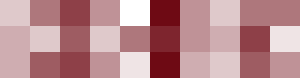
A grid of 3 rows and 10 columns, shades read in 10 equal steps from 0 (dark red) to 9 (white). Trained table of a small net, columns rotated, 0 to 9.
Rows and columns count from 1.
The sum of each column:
19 14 7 17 21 1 16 20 9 17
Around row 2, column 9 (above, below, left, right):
4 3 6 8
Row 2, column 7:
5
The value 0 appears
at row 1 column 6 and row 3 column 6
